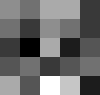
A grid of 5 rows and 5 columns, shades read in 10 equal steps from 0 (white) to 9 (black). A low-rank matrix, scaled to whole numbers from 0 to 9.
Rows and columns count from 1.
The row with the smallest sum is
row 5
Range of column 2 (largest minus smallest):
4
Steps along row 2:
up down up up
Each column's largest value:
7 9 7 8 8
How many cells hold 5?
5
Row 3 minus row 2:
2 2 -1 3 -1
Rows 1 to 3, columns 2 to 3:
5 3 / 7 4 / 9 3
